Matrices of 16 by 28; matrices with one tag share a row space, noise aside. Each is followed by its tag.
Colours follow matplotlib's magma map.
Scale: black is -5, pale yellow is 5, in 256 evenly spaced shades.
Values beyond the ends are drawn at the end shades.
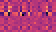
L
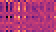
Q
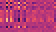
Q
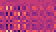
Q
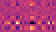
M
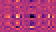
M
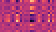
M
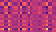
L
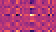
M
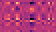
M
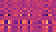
L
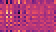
Q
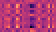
M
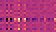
Q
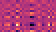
M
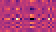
M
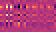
Q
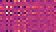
Q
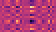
M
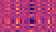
M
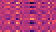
M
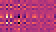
Q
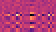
M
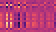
Q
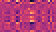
M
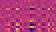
M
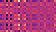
Q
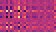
Q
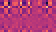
L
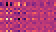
Q
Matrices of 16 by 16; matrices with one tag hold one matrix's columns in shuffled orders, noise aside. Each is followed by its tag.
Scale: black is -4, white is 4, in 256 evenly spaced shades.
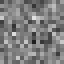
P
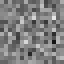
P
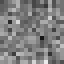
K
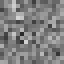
P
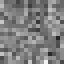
K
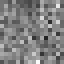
K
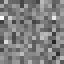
P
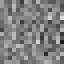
P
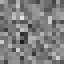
P
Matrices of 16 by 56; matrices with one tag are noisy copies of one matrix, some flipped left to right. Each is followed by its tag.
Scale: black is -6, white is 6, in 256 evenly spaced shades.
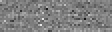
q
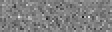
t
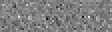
t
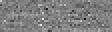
q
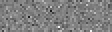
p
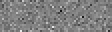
p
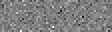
p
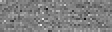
q
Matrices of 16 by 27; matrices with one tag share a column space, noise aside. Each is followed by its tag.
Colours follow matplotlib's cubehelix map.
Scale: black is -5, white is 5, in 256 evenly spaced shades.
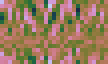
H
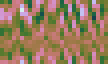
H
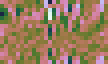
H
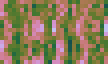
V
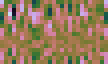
H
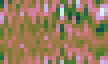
H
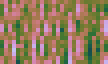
V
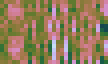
V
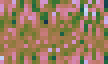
H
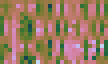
V
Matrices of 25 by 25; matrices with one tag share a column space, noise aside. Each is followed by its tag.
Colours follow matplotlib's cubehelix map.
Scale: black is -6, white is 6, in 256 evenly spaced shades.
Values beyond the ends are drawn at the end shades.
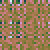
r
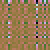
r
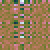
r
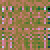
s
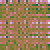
r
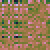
r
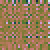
r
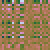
r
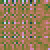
r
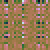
r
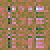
s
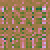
s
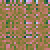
r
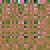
r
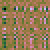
s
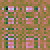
s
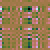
s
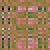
s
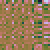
r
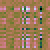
s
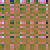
r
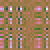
s
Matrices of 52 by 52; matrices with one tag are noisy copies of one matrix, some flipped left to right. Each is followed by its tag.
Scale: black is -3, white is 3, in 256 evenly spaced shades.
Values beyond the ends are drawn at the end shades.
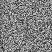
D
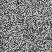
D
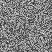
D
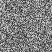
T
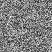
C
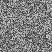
T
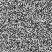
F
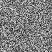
D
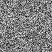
T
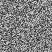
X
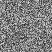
T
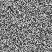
X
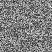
C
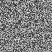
F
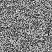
C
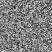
F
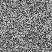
T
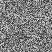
T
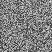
D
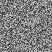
X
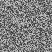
X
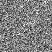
X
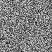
D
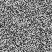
X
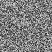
X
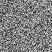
X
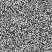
X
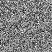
F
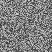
D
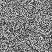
D
